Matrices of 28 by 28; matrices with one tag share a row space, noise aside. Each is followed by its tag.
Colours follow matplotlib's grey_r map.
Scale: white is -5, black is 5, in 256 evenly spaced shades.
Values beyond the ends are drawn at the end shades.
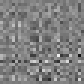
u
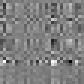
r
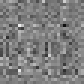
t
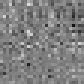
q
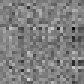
q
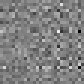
u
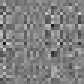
r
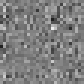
r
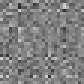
t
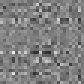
u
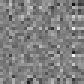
q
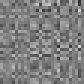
u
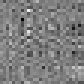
q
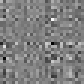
r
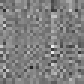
r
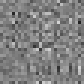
u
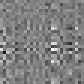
r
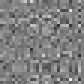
u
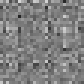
t
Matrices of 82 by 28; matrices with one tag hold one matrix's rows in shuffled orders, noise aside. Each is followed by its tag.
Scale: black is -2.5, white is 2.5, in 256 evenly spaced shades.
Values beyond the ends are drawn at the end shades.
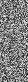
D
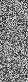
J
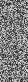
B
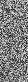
D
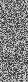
B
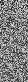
D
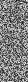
B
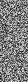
J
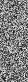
D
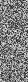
B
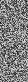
D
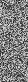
B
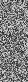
B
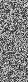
D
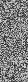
D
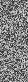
D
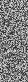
D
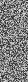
D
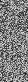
J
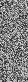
J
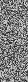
D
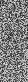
B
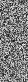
D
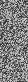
J
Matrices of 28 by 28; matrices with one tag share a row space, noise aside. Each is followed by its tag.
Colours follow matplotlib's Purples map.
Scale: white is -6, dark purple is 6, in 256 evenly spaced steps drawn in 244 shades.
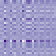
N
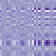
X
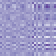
X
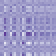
N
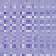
N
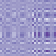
X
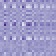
N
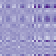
X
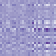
X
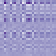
N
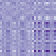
X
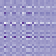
N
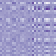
X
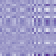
X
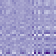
X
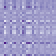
N
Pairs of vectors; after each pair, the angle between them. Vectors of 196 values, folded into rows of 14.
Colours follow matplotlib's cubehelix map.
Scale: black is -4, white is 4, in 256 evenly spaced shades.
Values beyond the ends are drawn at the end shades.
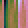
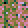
partly aligned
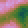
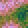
nearly parallel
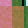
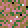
orthogonal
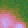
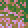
partly aligned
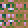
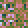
nearly parallel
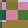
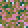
orthogonal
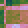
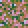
orthogonal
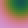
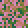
orthogonal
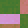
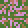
orthogonal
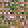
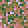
partly opposed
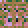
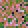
partly aligned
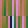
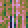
nearly parallel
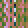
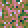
orthogonal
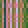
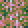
partly aligned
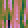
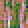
nearly opposite
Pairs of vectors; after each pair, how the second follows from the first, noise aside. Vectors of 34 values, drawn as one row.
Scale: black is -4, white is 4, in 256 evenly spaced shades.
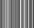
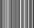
copied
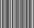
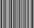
negated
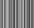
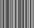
negated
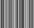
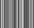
negated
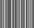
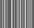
copied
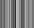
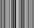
copied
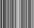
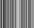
copied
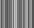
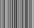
negated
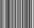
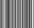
copied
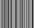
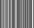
negated
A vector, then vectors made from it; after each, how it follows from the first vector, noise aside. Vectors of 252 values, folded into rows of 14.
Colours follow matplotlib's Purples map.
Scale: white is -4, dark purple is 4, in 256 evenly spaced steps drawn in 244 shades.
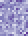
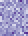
sign-scrambled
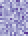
sign-scrambled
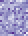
negated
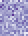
sign-scrambled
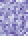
negated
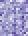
negated
